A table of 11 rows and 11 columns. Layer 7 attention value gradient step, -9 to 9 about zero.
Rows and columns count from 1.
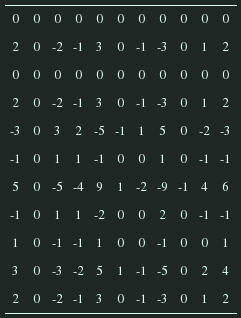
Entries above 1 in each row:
0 3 0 3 3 0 4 1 0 4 3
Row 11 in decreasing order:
3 2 2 1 0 0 0 -1 -1 -2 -3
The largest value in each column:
5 0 3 2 9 1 1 5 0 4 6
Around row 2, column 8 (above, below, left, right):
0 0 -1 0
